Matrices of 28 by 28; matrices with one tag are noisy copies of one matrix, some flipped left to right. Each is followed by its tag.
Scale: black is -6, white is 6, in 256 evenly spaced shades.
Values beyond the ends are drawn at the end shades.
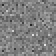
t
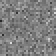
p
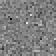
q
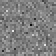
t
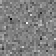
q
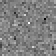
q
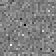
t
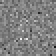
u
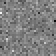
p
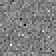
t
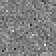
t
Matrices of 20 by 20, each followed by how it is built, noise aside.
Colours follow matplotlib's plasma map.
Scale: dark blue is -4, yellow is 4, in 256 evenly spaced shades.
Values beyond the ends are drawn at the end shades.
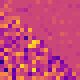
lower triangular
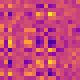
low rank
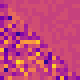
lower triangular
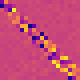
banded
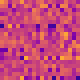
low rank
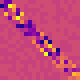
banded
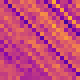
Toeplitz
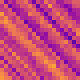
Toeplitz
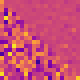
lower triangular
